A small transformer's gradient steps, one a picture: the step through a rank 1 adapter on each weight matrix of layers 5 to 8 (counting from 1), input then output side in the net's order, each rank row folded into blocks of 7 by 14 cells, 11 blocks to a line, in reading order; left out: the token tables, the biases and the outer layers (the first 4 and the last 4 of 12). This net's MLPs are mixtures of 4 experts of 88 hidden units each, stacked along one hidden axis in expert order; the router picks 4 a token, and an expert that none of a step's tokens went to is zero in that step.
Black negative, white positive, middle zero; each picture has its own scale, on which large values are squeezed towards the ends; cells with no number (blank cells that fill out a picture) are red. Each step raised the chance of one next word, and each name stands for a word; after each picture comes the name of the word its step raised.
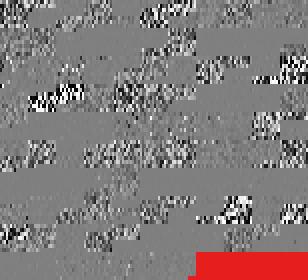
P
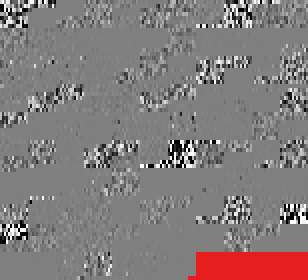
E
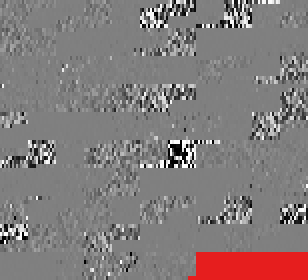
E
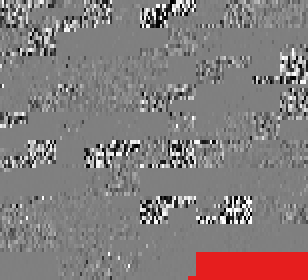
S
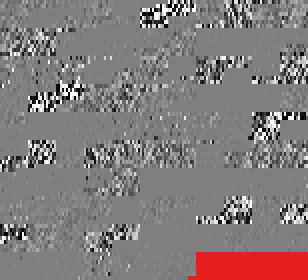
P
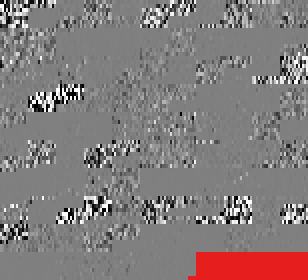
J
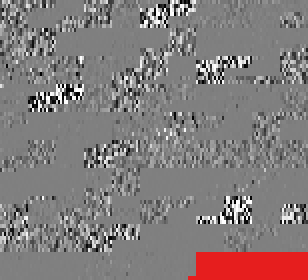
J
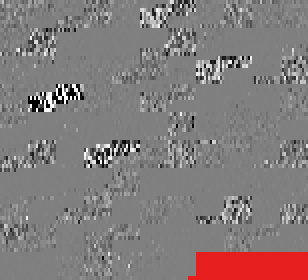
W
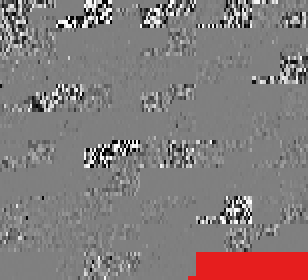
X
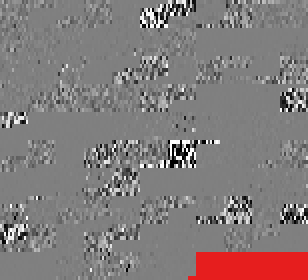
E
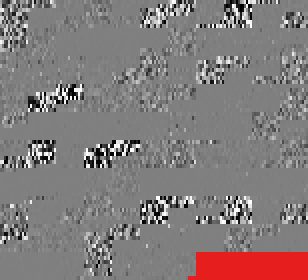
X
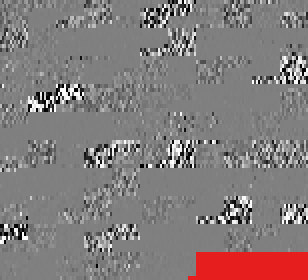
P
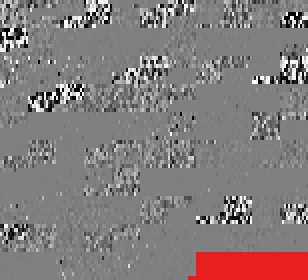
P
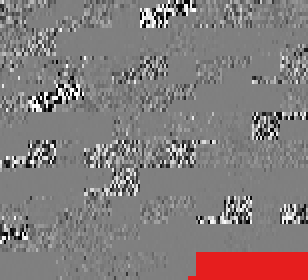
P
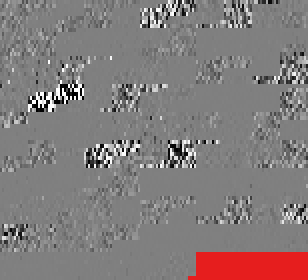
W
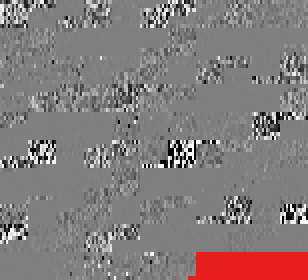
E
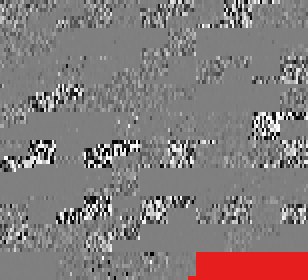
X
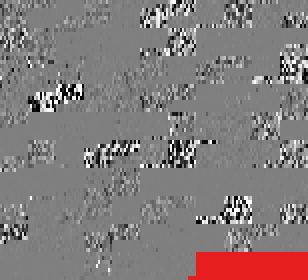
J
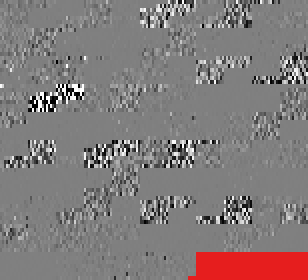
W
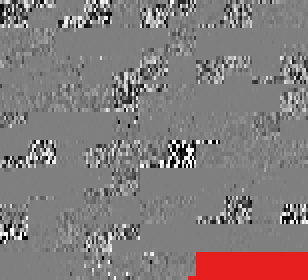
E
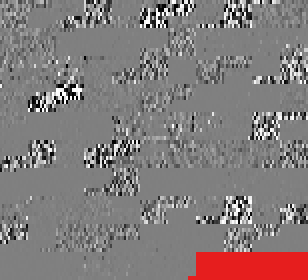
J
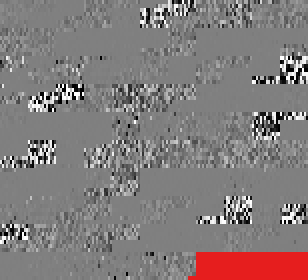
P
